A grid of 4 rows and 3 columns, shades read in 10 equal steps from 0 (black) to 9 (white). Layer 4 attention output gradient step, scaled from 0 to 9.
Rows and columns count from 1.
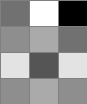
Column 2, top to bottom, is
9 6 3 6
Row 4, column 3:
5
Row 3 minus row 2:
3 -3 4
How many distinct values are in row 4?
2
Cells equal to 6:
2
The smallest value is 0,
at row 1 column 3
